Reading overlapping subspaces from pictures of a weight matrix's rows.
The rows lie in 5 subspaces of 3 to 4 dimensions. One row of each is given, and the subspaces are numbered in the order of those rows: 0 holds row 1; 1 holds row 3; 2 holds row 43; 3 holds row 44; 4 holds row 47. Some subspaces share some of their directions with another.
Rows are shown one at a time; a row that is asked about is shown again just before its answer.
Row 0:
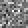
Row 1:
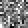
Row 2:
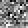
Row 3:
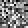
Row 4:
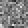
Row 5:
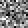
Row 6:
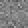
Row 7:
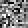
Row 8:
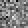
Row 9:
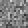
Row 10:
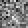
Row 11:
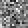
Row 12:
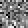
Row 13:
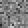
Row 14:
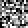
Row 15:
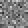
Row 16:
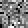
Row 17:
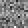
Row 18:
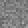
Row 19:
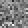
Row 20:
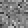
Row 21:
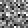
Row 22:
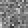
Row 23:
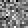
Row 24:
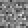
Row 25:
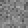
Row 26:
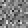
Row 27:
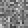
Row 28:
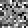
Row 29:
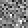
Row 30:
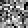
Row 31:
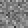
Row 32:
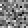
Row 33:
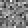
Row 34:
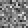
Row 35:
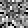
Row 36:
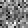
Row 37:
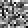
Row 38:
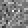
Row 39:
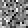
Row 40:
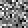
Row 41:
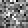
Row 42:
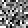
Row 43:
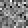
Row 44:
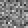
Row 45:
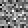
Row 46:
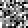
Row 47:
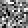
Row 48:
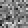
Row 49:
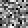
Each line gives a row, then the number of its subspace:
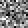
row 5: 1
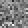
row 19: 4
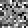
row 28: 2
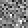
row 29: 2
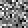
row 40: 2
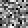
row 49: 2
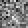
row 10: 0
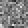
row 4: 1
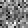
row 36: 4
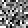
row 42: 4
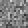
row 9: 3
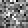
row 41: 3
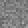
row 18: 3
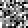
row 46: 2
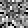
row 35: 4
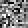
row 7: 4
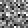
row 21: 1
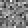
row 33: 2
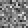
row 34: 2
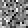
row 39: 4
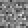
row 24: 2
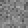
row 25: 0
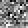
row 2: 3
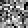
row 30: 0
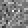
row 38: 4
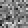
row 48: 4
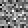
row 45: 2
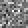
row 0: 4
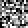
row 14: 3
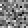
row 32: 2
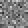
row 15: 1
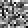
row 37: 1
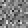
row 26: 4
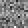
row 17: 0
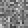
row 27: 0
